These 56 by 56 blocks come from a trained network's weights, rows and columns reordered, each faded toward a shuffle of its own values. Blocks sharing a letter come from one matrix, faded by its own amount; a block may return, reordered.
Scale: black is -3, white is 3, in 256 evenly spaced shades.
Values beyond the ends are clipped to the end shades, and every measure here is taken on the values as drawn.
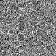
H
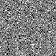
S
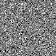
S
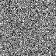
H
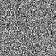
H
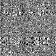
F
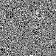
S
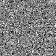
S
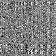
F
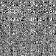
F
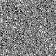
S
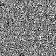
H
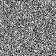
H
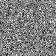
H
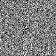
H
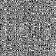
F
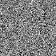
S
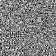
S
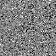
S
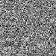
H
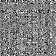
F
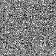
S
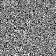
H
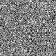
H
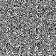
S
